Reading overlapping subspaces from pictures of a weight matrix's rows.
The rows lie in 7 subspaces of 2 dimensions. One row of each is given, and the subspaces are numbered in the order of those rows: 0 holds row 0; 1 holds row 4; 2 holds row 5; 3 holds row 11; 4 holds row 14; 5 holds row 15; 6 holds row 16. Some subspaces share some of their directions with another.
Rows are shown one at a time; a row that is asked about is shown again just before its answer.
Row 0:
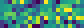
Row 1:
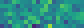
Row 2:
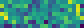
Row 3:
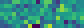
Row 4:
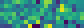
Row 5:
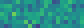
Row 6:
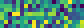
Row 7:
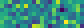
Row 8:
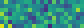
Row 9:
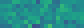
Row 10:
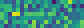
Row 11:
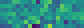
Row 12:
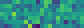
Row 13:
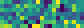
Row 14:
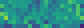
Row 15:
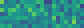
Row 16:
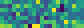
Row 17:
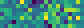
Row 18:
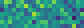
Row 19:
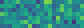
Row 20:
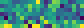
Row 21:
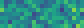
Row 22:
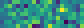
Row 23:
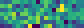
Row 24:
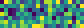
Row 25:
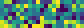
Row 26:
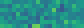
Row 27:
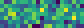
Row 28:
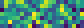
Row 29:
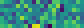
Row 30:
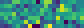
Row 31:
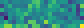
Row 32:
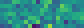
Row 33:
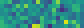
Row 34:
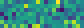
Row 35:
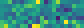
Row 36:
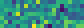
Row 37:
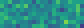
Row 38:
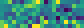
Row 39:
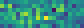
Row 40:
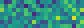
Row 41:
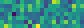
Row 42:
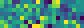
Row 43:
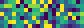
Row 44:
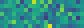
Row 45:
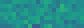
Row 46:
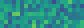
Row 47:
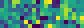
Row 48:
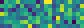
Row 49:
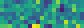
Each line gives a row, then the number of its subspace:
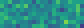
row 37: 4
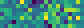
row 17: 0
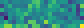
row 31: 4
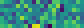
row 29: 0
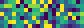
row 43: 0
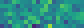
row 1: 3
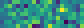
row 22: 4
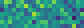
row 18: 1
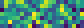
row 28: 1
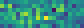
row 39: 6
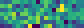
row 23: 6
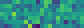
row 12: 2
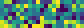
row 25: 5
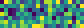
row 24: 5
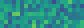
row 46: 2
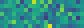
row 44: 0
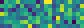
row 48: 5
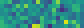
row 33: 4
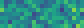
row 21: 1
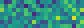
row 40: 1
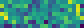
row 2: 4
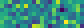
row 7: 4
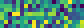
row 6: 2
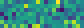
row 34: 3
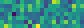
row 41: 2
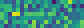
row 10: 2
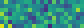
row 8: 3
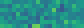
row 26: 6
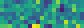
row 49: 1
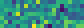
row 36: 2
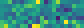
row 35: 0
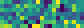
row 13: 1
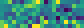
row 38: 0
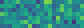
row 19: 5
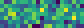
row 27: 5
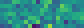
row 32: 3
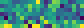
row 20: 4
